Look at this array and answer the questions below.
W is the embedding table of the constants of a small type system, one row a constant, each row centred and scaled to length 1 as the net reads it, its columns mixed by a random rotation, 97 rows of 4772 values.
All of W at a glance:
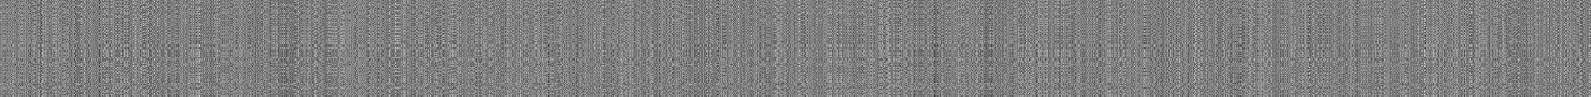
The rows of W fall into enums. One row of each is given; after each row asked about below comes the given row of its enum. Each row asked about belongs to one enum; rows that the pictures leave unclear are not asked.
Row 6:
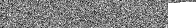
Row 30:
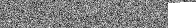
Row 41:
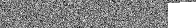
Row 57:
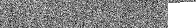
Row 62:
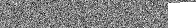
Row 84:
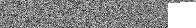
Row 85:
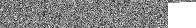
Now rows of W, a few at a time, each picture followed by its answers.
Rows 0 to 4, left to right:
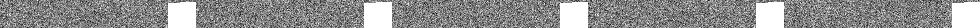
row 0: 6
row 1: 85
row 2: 62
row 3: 6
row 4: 57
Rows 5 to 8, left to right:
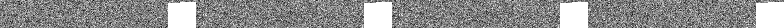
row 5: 84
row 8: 85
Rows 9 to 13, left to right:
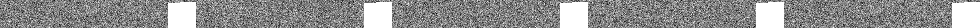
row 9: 30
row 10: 57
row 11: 62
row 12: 84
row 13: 30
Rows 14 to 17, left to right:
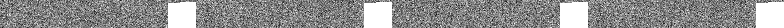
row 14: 6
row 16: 85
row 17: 57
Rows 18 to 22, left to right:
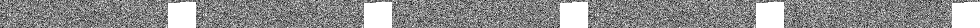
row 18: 6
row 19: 6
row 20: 84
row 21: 6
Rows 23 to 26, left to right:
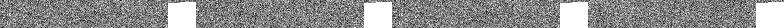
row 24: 85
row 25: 6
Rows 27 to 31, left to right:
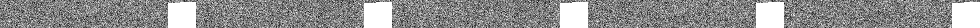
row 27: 30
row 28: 57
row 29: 57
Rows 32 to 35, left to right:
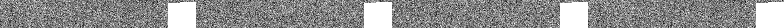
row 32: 57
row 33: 30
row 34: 85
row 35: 57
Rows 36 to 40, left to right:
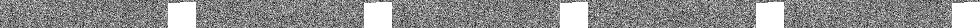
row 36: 57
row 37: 30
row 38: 57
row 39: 6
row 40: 57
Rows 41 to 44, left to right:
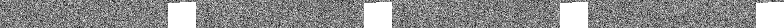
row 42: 57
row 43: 57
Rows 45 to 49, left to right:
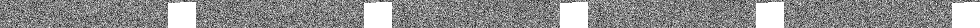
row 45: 30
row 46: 30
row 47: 57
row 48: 57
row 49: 62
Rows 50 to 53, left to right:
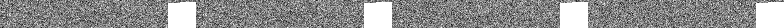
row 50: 6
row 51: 6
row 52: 30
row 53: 62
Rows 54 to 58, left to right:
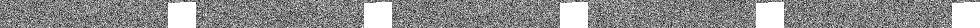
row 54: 30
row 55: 6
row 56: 30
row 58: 85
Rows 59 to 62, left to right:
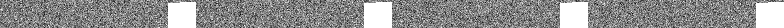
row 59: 85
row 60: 85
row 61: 30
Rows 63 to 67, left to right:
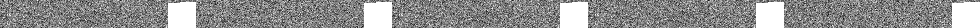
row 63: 6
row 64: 84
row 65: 6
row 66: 6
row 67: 85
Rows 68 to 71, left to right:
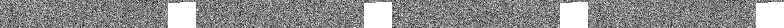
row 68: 57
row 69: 85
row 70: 6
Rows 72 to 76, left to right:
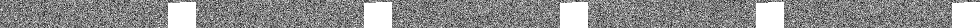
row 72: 85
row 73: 85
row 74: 30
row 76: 30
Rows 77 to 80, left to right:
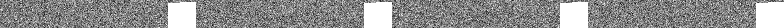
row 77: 85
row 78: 30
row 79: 6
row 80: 62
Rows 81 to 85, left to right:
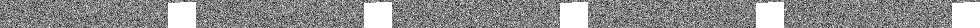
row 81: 30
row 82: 30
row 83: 41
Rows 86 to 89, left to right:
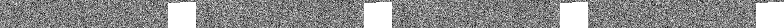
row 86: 62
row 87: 57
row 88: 57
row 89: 41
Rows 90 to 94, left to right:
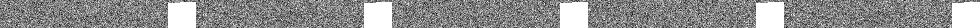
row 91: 6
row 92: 62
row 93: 85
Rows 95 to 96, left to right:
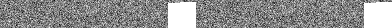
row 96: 30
